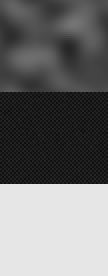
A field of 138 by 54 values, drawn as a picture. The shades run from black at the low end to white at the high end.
It is made of 3 by 1 panels. Panel 1,1: low, smooth. Panel 2,1: very low, checkered, faint in contrast. Panel 3,1: very high, flat.
